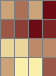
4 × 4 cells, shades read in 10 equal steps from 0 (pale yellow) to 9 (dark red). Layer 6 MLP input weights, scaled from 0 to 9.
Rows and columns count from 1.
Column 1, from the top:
3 6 1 3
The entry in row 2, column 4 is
8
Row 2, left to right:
6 7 9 8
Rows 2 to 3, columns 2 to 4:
7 9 8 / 1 4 4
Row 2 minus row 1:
3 2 6 -1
